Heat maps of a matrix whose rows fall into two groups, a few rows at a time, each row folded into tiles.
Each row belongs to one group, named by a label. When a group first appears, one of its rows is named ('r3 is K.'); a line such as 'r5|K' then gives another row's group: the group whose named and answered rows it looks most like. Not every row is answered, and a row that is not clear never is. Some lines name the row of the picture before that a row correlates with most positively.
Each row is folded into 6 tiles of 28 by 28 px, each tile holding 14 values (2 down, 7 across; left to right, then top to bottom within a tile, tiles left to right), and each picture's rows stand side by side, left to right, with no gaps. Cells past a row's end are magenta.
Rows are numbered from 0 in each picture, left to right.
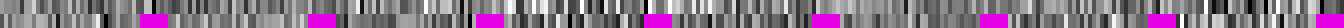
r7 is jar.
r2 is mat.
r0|jar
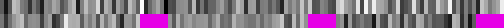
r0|mat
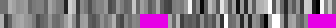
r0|mat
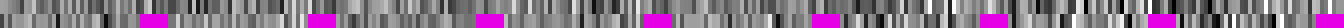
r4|jar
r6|mat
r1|mat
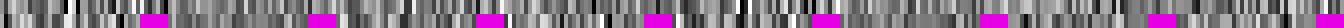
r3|jar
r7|jar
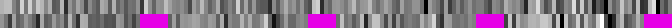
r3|jar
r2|jar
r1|jar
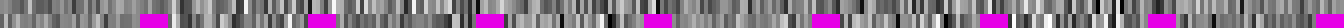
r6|jar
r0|jar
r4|mat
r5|jar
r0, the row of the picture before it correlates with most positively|3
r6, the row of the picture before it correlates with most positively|2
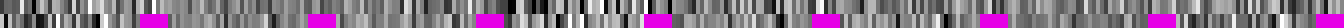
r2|mat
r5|jar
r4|jar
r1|jar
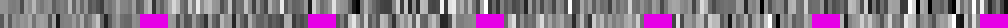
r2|jar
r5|mat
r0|jar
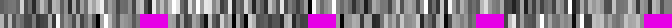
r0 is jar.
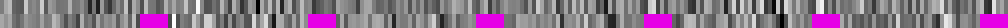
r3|jar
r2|jar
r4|jar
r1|jar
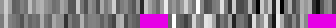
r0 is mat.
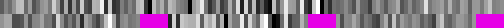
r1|jar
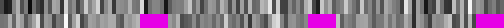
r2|mat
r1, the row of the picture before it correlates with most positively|0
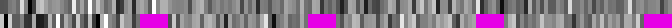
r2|mat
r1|jar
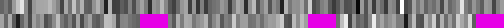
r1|mat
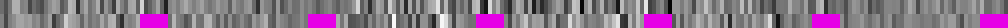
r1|jar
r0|mat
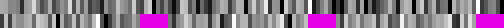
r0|jar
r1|mat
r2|mat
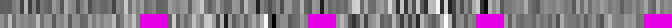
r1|jar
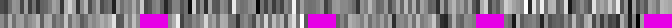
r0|mat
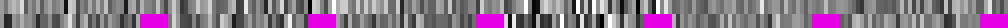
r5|jar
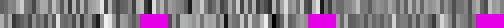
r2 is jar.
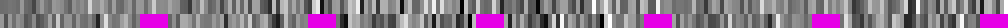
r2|mat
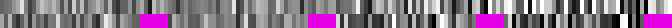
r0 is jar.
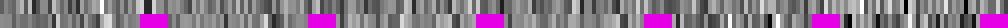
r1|jar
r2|mat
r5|mat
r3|mat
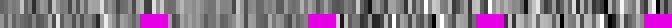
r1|mat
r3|jar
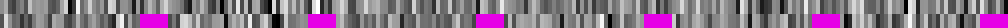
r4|mat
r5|mat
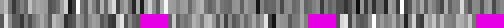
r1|jar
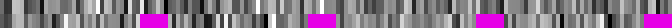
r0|mat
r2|mat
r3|jar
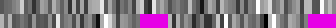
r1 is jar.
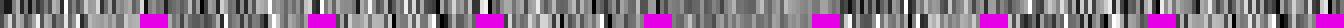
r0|mat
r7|jar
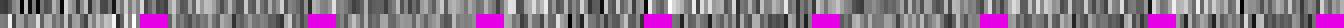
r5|jar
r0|mat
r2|jar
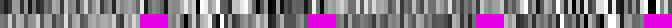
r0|mat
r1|jar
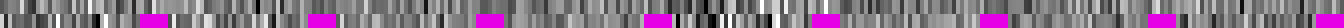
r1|jar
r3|mat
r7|mat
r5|mat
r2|jar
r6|jar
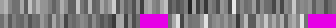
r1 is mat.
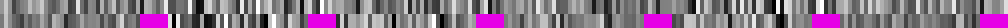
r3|jar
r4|jar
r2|jar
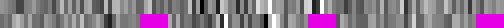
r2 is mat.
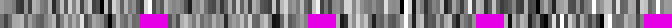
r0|jar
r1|jar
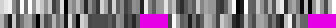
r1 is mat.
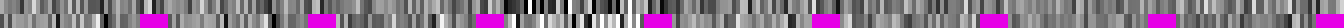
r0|jar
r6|mat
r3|mat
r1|jar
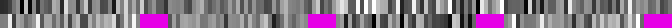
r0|mat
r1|jar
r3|mat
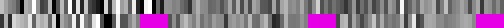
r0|jar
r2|mat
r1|jar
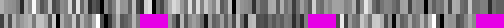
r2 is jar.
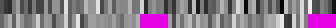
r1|mat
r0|mat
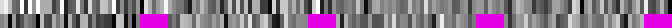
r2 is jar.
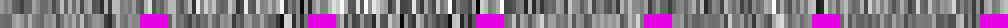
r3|mat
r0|jar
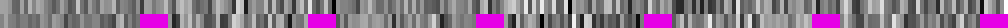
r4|mat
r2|jar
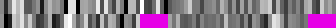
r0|mat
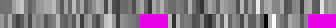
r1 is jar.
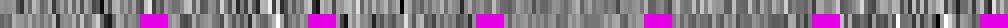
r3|mat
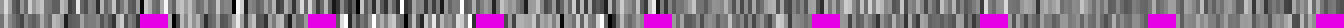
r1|mat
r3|jar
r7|mat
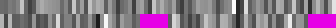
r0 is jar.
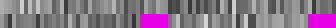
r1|mat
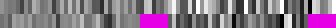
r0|jar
